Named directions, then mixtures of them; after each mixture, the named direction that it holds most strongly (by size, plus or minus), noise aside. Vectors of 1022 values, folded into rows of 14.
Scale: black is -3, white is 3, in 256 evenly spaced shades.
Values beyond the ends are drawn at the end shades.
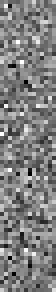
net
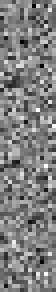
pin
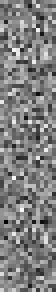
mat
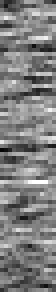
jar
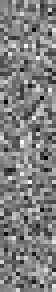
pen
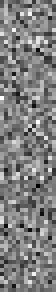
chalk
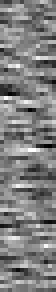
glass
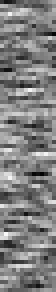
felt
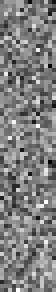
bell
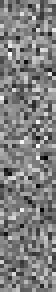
pen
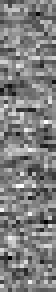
glass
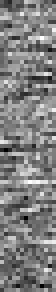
jar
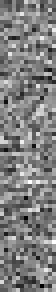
pen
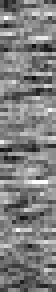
jar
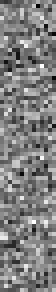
pin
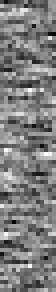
felt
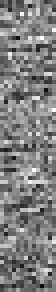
jar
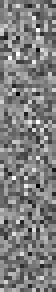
mat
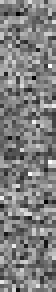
bell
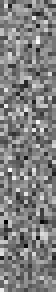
net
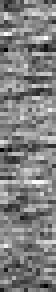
jar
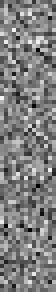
chalk
